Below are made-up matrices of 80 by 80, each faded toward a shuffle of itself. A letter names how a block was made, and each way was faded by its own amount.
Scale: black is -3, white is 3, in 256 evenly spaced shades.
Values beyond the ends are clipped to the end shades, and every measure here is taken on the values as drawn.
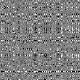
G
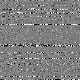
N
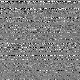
N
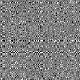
G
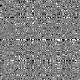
G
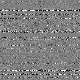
N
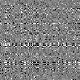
G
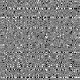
G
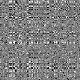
G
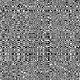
G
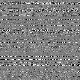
N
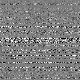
N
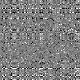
G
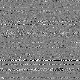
N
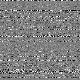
N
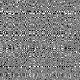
G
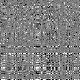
G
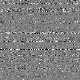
N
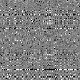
G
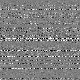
N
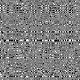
G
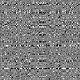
G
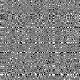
G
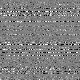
N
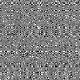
G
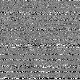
N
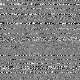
N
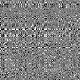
G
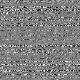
N
